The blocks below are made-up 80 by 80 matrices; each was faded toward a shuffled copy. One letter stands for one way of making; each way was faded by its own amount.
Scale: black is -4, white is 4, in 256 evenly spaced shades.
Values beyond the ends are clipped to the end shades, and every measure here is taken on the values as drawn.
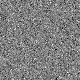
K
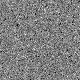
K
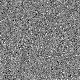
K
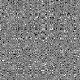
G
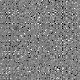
G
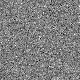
K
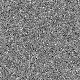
K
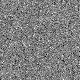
K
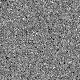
K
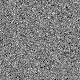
K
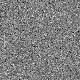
K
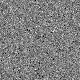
K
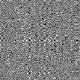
G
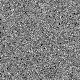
K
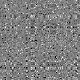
G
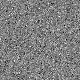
K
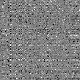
G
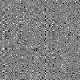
G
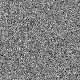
K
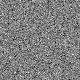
K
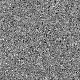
K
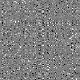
G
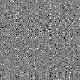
G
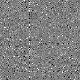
G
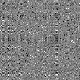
G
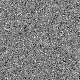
K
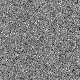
K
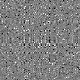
G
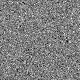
K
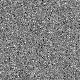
K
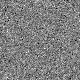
K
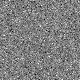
K
